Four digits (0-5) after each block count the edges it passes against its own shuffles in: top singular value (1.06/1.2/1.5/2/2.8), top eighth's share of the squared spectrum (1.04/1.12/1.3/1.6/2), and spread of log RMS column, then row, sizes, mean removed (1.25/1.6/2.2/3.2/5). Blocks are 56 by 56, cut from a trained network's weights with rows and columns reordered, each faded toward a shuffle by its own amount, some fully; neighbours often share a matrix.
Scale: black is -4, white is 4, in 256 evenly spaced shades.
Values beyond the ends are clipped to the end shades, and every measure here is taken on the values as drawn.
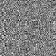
4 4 2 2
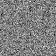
2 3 0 1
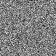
0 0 0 0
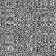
4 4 2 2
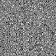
3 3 1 1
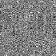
3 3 1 2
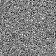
2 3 0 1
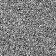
2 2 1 0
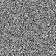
2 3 1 0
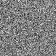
0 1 0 0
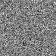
0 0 0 0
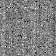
2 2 0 1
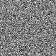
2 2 0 0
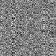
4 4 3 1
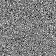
0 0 0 0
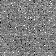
2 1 1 0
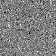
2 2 0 1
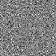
3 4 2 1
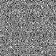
3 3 1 1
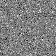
0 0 0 0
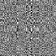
4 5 3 2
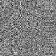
3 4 2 0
